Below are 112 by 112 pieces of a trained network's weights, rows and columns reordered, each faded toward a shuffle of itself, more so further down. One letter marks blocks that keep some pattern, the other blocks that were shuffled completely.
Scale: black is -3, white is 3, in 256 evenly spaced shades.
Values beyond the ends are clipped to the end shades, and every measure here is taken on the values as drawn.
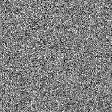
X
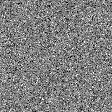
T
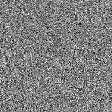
X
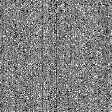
X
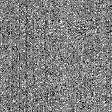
X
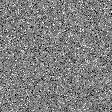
T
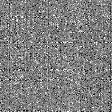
X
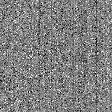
X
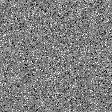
T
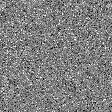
T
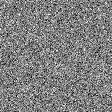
T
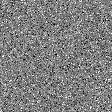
T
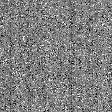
X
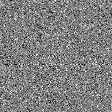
X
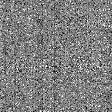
X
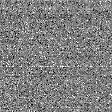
X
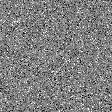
T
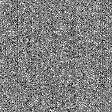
X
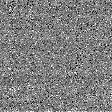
X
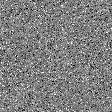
T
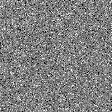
X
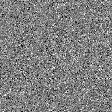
X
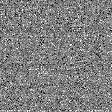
X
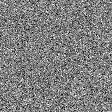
T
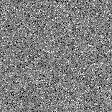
T
